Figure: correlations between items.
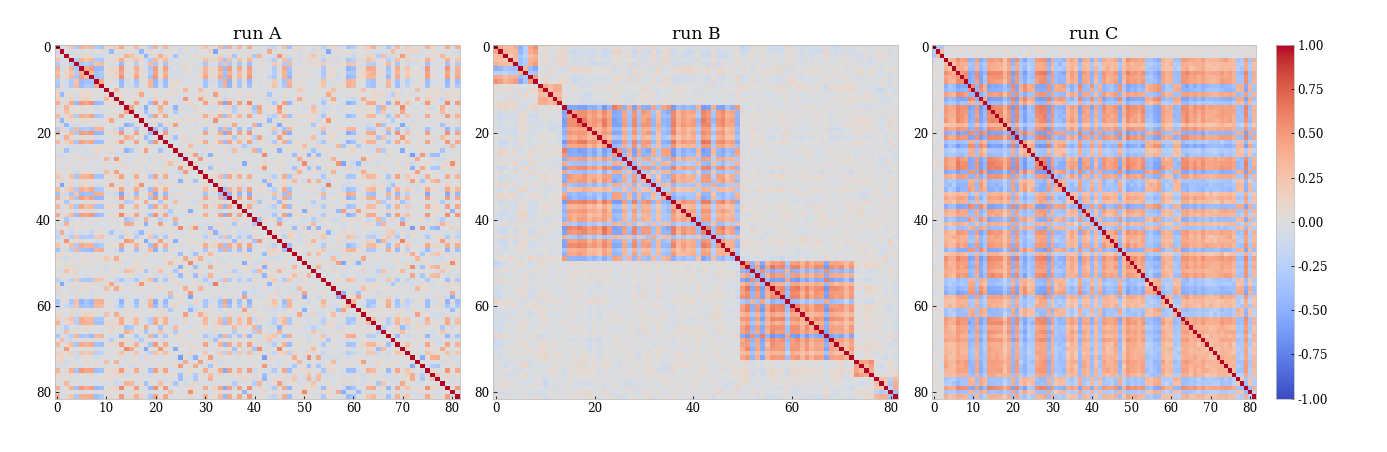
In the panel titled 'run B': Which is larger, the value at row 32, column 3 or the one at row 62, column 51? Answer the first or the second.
the second
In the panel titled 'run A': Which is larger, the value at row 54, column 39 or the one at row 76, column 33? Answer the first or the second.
the second
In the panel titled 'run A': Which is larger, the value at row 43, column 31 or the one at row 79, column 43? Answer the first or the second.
the first
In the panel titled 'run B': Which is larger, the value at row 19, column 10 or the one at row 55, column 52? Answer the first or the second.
the first
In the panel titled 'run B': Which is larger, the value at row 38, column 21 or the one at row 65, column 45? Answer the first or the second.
the first
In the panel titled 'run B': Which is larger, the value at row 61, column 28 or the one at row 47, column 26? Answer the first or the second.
the second
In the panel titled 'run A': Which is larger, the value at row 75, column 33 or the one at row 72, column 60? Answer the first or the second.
the first
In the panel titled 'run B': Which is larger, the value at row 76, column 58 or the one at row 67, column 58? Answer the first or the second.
the first
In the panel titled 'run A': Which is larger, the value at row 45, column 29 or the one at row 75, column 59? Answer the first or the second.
the first
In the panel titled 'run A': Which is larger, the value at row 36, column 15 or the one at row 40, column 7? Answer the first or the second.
the second
